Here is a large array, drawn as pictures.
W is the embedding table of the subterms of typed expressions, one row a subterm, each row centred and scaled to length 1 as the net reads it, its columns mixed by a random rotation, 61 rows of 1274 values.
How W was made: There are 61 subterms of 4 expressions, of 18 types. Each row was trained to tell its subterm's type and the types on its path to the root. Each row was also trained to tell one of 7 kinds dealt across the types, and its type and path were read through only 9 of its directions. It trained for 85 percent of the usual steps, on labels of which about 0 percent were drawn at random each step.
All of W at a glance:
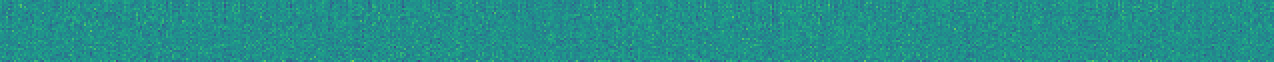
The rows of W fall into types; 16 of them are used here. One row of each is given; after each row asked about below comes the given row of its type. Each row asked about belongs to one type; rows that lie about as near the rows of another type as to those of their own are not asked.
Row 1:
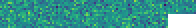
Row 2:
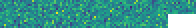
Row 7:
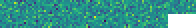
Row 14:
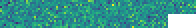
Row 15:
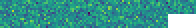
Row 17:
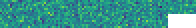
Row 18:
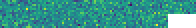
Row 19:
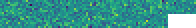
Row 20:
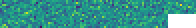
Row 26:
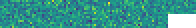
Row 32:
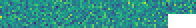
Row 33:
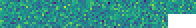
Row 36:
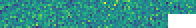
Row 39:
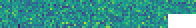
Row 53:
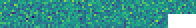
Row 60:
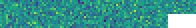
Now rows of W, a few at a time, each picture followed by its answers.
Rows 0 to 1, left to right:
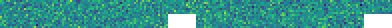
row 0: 18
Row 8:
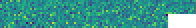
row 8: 26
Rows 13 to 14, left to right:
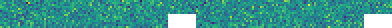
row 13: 19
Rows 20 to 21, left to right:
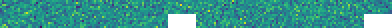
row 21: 19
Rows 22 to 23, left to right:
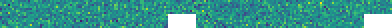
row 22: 7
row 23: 39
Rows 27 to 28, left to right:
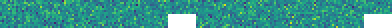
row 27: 20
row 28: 20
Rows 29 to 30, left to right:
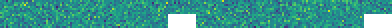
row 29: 2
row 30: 19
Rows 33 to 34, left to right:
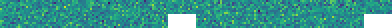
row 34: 15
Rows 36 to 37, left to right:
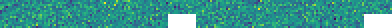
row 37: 33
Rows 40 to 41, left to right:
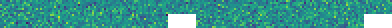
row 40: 26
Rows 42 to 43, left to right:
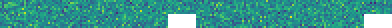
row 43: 2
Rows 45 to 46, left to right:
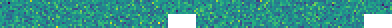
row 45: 14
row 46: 33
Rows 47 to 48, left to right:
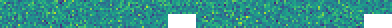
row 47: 20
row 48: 7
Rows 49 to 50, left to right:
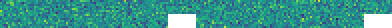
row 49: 1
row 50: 15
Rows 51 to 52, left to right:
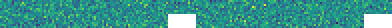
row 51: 2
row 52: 7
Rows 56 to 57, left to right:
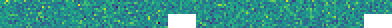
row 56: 53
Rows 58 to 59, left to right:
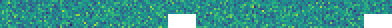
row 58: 1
